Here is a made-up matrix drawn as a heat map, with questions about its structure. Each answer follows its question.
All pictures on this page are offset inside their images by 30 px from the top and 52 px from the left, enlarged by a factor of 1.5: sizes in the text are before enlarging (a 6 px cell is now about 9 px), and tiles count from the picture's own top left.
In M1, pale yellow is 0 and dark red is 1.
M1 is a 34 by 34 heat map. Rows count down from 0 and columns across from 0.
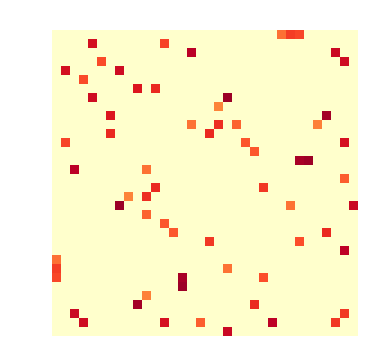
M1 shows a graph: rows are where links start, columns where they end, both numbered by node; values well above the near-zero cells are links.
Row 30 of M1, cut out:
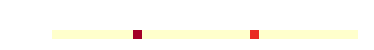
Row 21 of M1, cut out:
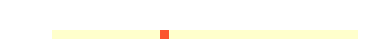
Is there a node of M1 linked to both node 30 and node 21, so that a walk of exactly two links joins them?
no
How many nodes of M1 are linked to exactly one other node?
11
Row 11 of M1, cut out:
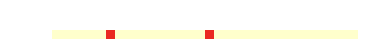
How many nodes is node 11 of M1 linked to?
2
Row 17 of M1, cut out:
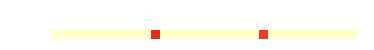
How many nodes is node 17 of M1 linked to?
2
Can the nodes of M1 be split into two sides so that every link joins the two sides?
yes
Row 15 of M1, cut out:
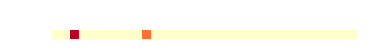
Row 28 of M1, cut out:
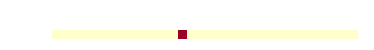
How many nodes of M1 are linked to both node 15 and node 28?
0
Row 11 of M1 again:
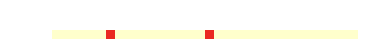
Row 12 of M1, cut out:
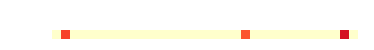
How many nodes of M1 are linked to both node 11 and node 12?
0
